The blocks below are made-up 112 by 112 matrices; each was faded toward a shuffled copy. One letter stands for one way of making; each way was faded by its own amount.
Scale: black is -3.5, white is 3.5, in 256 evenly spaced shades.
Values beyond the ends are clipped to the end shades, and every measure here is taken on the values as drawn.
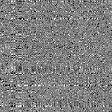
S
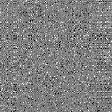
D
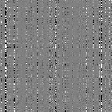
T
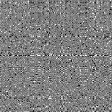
D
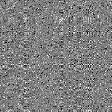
D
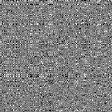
S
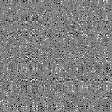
D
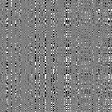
T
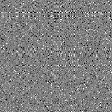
D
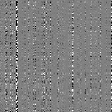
T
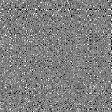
D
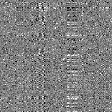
S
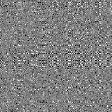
S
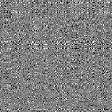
S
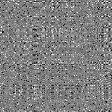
D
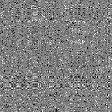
D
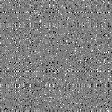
D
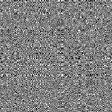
S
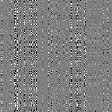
T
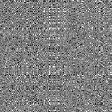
S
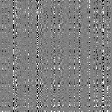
T
